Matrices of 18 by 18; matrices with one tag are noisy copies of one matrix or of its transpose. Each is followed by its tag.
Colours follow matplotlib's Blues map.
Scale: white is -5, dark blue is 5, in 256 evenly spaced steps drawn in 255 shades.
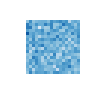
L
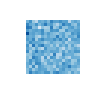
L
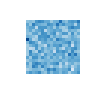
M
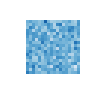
M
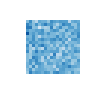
L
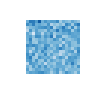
L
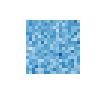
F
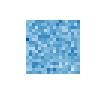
M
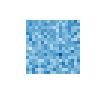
F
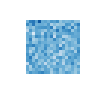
L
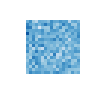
L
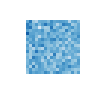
L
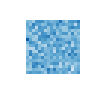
M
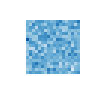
M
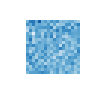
L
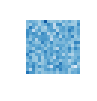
M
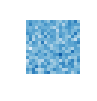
F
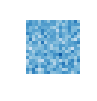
F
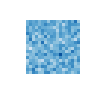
F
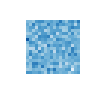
M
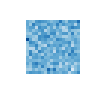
M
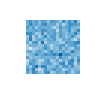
F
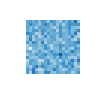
F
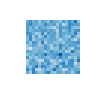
F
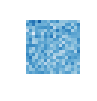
L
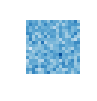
F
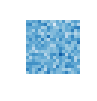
F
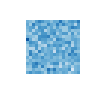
M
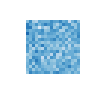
L
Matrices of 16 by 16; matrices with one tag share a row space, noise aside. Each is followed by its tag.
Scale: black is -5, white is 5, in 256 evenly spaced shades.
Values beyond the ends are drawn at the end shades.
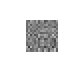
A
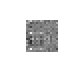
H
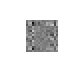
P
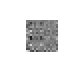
H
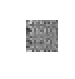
H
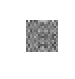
A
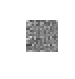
H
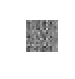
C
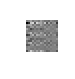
H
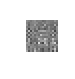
A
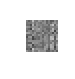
P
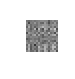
A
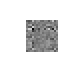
P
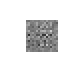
C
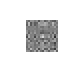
A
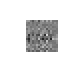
C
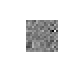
P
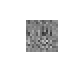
C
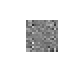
P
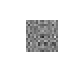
A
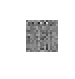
C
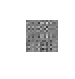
C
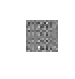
C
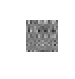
A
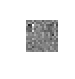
P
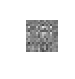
C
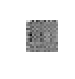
H
